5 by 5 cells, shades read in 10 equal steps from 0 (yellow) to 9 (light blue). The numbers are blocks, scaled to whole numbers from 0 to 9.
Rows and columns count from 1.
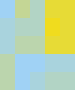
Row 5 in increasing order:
6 7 7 8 9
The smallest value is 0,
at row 2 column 4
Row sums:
23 23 22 40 37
